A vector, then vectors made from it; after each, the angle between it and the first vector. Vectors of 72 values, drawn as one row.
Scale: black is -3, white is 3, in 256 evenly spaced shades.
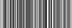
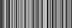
nearly opposite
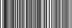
partly aligned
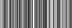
partly aligned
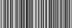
partly aligned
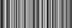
nearly opposite
